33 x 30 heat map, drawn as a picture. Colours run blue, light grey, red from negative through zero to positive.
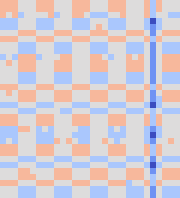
Mirror symmetry: none. Average level on the scale: 50%. Odd lines: column 26. Stripes: horizontal, repeating 7 times.
